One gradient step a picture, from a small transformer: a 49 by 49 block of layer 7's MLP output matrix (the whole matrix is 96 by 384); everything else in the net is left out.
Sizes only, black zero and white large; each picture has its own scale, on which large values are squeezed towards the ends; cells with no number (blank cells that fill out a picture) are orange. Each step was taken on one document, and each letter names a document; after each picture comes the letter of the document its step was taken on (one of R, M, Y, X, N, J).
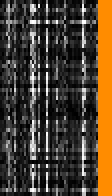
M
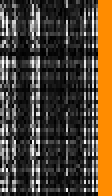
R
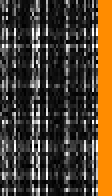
R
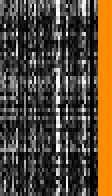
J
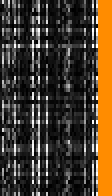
R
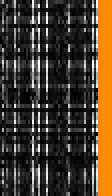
R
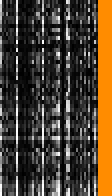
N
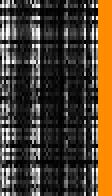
R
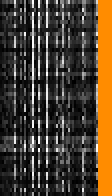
M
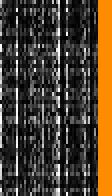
J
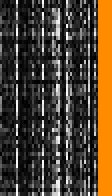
N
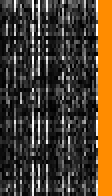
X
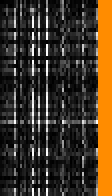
M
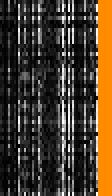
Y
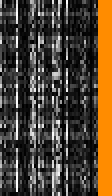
J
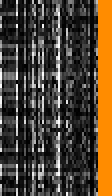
J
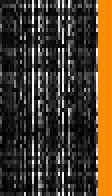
X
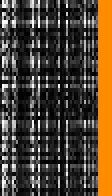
R
